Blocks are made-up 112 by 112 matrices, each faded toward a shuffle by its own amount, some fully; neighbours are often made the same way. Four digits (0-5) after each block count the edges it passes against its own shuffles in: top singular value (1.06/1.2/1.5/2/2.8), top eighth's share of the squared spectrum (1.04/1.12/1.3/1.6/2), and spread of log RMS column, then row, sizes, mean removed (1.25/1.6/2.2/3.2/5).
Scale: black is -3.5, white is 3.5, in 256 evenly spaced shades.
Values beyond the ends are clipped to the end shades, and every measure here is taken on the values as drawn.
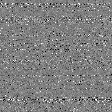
2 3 0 4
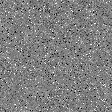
0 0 0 0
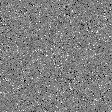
0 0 0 0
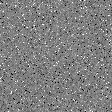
0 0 0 0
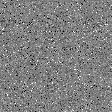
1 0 0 1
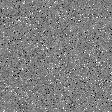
0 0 0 0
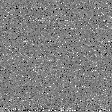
2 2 0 2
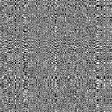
5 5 4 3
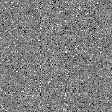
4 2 1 0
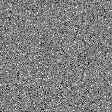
3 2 1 0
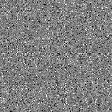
4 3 1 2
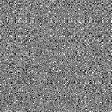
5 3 2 2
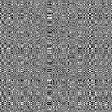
5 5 4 4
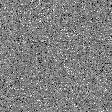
2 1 0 0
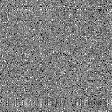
4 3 2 2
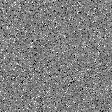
2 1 0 0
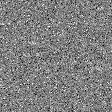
2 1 0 0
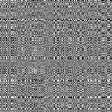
5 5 4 4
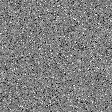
0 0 0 0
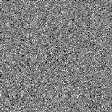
4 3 2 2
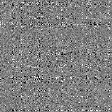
2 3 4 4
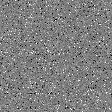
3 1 0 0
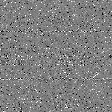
4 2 0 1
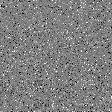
3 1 0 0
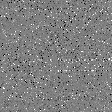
3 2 0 1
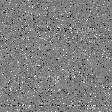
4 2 0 1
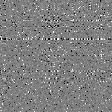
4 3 1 2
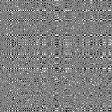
5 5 3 4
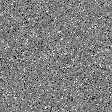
0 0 0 0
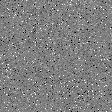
2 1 0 0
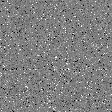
2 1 0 0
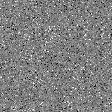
3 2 1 0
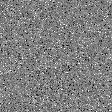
2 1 0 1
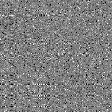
4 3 2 2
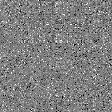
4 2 1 1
